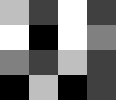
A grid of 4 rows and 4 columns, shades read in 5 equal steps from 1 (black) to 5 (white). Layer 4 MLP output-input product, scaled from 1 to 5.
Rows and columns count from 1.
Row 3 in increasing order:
2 2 3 4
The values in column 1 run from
1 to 5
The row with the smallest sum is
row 4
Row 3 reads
3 2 4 2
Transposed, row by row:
4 5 3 1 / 2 1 2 4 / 5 5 4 1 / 2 3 2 2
